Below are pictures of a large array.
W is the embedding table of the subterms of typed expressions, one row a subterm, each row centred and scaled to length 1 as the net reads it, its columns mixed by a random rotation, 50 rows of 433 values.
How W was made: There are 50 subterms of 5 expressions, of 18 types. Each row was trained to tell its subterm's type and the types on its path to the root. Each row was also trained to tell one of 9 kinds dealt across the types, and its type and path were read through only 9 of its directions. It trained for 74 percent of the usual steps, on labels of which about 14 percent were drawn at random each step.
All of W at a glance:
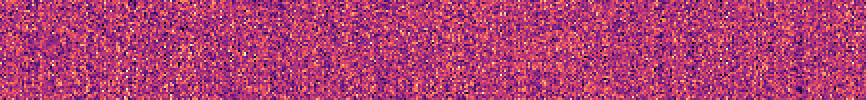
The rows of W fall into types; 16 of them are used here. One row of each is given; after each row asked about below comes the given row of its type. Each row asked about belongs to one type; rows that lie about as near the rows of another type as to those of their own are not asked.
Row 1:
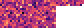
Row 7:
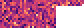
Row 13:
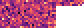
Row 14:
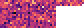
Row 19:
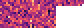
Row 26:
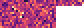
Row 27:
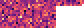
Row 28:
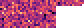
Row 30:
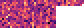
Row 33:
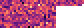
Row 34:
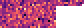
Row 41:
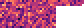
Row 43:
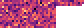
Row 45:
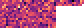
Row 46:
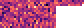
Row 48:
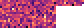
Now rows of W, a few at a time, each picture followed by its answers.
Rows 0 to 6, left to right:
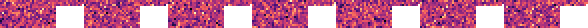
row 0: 41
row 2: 7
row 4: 34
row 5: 14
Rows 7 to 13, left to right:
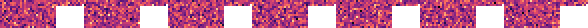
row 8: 1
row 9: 26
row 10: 43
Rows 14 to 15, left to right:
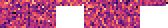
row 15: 48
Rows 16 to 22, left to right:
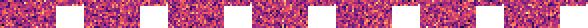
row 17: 46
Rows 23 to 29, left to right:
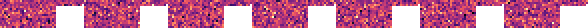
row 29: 13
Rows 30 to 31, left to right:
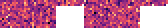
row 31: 1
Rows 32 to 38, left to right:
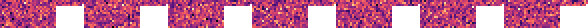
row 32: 33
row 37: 30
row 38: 45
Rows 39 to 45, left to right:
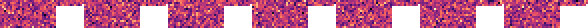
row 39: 7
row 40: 27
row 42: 48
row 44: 45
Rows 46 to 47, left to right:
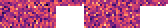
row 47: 26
